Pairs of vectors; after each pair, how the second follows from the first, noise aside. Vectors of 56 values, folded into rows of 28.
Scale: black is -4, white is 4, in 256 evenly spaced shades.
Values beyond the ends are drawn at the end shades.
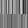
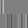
partly zeroed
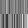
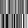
scaled up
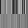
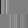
partly zeroed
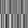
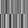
negated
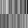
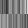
negated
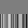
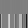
partly zeroed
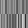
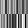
scaled up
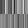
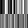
scaled up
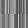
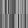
negated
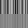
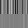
partly zeroed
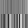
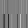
partly zeroed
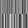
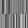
wrapped around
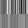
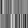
wrapped around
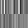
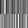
wrapped around
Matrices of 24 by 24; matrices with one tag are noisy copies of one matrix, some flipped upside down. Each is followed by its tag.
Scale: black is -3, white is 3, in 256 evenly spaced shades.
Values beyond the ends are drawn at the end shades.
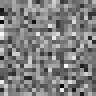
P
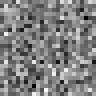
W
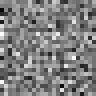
P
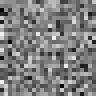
P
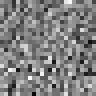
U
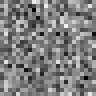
W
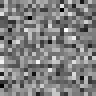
P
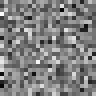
P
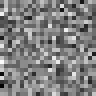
P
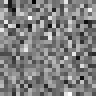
U
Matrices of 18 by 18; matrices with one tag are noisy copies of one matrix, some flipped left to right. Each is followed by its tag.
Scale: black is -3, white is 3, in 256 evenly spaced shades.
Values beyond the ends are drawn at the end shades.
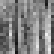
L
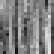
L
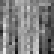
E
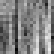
L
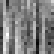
L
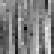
L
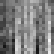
E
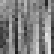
L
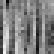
L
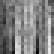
E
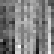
E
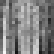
E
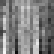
E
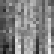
E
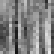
L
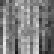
E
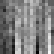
E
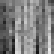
E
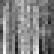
E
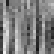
L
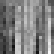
E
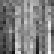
E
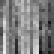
E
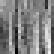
L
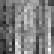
E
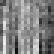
E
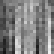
E
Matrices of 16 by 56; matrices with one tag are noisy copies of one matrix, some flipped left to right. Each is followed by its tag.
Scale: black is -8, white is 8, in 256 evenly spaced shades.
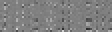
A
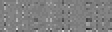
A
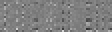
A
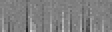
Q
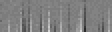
Q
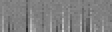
Q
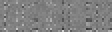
A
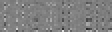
A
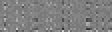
A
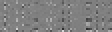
A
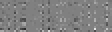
A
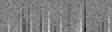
Q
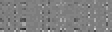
A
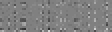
A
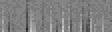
Q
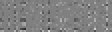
A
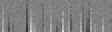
Q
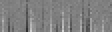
Q
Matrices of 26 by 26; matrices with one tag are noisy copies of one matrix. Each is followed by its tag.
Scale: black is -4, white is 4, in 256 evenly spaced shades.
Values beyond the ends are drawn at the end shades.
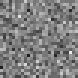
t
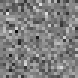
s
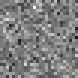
s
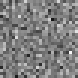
t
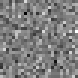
t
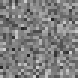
t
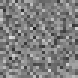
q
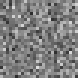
t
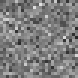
s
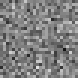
t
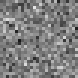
s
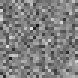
q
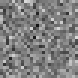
q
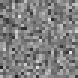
t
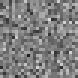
t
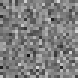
t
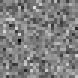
s
